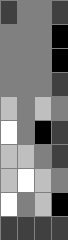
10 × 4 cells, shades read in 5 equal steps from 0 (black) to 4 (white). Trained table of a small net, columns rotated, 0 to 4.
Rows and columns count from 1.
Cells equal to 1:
9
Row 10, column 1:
1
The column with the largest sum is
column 1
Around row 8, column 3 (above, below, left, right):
2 3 4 2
